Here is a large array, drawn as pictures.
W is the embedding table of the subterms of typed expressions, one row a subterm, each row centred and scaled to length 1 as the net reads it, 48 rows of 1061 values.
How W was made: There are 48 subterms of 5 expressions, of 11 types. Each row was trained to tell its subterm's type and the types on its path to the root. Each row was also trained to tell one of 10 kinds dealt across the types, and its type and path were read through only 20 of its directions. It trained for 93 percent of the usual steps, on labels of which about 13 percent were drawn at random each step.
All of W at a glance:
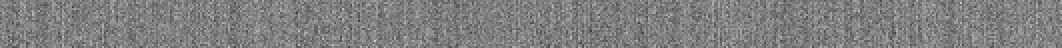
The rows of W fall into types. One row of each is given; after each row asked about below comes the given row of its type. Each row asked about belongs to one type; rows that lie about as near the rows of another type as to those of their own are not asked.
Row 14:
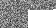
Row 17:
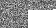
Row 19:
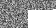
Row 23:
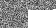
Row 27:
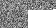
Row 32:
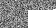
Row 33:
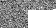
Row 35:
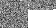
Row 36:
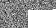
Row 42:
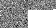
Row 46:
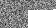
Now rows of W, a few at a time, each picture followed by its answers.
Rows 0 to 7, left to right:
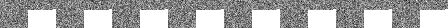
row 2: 36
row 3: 27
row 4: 35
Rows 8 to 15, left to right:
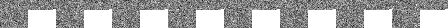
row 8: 17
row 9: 33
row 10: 46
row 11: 36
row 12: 19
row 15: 32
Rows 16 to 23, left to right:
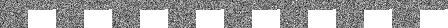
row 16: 19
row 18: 17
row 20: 17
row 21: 36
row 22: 14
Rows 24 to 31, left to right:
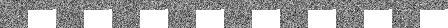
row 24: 46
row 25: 19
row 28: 35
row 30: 27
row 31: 32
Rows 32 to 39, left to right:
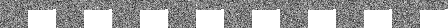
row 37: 33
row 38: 33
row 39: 19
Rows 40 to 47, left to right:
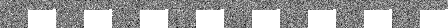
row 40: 23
